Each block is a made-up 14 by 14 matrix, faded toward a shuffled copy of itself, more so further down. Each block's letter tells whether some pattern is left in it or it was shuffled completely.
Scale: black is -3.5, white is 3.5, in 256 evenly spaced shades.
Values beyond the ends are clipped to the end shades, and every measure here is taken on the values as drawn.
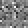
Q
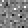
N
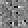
Q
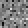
N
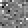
N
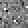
N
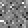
N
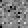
N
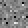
N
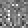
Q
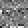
Q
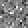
N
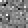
N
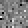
N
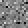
N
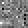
Q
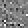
Q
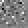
N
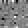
Q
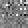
Q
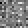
Q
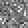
N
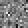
N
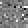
Q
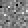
N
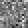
N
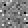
N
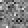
Q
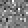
N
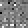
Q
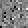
N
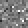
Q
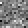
N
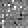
N
